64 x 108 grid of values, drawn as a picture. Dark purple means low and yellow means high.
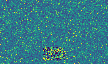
No row or column stands out. No overall slope runs across the table. Fine speckle covers the field. The bottom middle is the roughest part. In the bottom middle lies a patch that is rougher than the rest.
